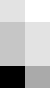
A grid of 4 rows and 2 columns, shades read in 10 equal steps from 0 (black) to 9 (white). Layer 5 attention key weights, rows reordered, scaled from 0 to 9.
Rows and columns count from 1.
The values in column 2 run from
6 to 9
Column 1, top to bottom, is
8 7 7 0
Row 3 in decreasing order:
8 7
